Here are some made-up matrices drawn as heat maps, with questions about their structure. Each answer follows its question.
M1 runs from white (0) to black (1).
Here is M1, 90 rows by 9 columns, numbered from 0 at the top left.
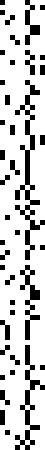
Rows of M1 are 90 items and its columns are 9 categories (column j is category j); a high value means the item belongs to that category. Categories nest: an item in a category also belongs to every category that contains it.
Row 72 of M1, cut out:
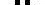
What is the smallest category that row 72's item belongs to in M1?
3
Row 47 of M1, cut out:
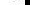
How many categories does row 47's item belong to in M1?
1
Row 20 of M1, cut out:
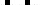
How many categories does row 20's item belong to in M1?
2
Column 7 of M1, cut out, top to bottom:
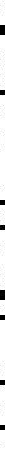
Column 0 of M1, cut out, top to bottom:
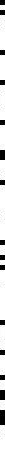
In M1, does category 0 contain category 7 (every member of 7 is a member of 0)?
no
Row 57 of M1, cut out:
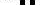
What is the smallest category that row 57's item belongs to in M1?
4
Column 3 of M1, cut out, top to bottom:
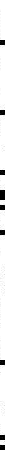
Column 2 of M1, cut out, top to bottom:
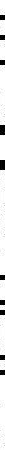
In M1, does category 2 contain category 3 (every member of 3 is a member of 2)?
no
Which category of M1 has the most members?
5
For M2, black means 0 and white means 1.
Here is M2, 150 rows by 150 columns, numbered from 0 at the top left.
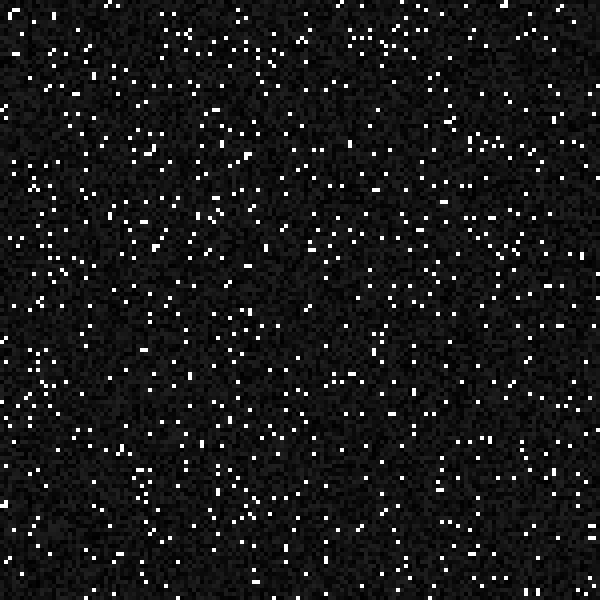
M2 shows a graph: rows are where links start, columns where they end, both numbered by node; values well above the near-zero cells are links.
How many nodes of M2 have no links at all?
1
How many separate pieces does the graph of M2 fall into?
2
